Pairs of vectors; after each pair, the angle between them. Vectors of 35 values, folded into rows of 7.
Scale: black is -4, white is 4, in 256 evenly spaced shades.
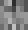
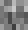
nearly opposite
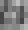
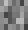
partly opposed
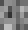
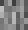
partly aligned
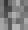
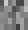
partly opposed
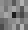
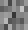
orthogonal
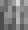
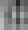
nearly opposite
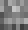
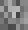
partly aligned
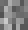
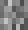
nearly parallel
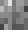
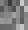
partly opposed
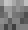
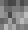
nearly opposite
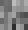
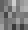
partly aligned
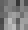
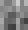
nearly opposite
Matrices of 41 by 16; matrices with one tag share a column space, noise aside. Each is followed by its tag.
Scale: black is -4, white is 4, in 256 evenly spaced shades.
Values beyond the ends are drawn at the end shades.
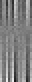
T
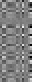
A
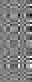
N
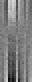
T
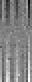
T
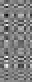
N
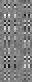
N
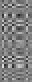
N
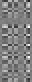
A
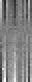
T
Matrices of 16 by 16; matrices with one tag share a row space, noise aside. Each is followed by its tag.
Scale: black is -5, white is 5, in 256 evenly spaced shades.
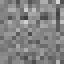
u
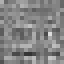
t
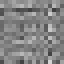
t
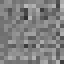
u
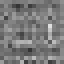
t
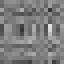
t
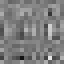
t
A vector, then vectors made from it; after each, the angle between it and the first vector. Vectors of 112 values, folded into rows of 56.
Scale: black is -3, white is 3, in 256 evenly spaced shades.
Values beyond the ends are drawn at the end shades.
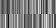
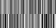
nearly opposite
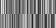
partly opposed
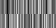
nearly parallel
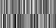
orthogonal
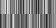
partly opposed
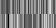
nearly parallel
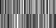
partly aligned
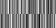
orthogonal
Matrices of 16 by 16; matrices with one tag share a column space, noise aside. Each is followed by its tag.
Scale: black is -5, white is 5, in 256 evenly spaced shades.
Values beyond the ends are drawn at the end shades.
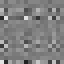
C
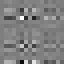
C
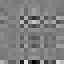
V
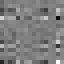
C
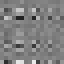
C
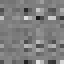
C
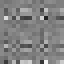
C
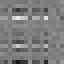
C
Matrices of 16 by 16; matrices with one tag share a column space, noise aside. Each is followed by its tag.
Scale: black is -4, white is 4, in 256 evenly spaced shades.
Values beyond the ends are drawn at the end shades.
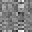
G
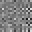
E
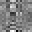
G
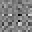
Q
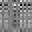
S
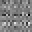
Q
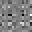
Q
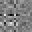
Q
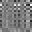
S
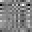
S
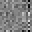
G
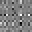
Q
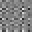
E
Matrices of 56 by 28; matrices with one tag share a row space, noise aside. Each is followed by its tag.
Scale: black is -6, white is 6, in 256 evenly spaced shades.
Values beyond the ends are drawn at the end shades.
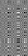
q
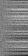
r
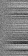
r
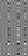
q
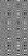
q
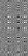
q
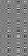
q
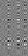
q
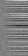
r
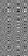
q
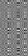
q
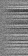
r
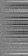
r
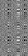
q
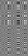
q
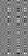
q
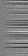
r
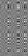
q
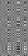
q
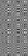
q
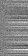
r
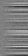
r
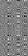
q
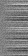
r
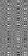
q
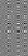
q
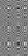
q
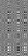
q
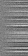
r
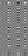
q
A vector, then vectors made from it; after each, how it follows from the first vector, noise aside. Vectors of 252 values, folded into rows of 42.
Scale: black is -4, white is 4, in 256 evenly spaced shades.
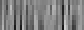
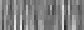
negated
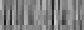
wrapped around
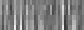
negated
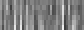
negated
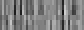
wrapped around
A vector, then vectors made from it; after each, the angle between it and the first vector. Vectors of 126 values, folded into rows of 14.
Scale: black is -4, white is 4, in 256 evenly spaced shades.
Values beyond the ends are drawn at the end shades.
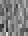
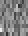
partly opposed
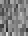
nearly parallel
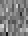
nearly opposite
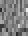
partly aligned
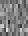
nearly opposite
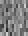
nearly parallel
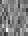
partly opposed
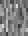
nearly opposite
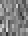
nearly opposite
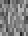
partly aligned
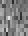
partly opposed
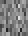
partly aligned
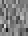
partly aligned
